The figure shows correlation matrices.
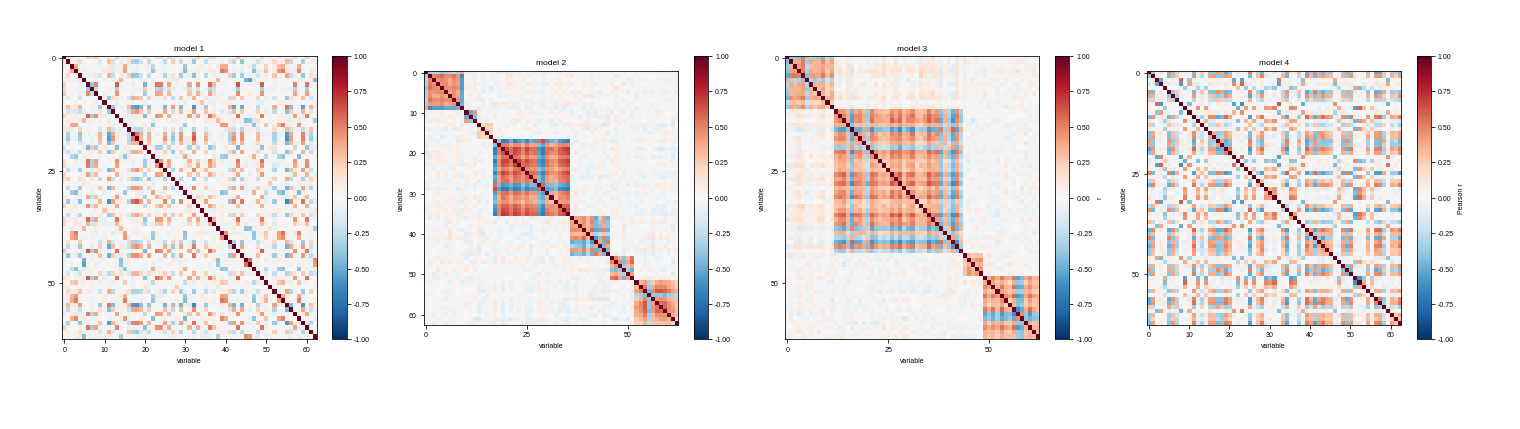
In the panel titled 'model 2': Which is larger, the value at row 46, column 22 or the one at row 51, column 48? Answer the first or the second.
the second
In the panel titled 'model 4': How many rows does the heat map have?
63
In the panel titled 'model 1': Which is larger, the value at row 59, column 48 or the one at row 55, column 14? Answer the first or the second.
the first
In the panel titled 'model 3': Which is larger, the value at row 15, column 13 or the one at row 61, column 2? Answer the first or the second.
the first
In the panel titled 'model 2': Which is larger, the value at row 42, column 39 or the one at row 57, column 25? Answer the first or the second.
the second
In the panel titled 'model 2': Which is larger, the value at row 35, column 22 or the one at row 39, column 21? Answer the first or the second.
the first
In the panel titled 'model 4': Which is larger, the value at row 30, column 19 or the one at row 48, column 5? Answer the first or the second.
the first
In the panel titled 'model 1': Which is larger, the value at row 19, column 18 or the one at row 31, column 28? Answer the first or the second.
the first
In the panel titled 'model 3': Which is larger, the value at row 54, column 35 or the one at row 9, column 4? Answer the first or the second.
the second
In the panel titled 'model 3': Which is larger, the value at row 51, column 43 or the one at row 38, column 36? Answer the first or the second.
the first
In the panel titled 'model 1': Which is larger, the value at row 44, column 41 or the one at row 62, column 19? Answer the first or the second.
the second
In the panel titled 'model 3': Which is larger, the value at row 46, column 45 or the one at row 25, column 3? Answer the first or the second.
the first
